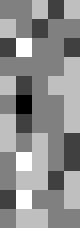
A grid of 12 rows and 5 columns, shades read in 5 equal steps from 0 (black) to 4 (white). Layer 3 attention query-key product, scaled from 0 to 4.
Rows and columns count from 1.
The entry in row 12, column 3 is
3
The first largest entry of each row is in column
3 1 2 5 1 5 1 1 2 2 2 2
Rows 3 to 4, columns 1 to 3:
1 4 2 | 2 2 2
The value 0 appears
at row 6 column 2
